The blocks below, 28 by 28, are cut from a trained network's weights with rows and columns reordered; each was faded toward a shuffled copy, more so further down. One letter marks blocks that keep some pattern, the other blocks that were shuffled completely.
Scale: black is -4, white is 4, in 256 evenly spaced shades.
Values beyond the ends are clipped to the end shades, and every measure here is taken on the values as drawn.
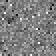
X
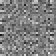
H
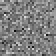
X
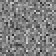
H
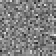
X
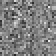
H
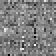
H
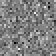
X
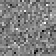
X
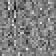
H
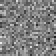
H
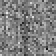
H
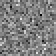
X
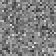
X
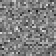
X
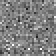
X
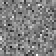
X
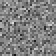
X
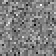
X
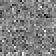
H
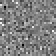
X
